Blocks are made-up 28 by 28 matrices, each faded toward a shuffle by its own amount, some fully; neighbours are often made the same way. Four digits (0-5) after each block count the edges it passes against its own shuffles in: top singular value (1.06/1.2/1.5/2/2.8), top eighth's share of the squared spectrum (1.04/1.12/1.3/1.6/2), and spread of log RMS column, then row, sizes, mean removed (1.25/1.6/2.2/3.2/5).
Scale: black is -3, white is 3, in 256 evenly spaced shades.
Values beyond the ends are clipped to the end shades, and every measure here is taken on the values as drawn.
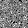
0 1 0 0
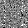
1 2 2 0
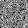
0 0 0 1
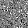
0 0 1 0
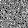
0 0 0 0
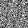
0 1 0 0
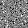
0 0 0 0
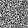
0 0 0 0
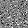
0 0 0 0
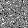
0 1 0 0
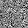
0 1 1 0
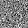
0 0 0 0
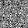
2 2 2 0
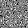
1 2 0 1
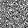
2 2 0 0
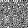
3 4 1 1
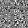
3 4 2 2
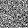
2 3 0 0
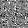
2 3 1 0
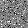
1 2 0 0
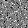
0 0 0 1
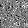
2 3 0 0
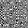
3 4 2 1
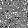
2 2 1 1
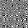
3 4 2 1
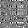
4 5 1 2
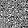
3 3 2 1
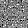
3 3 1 1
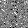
1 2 0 0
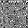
3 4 1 1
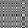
4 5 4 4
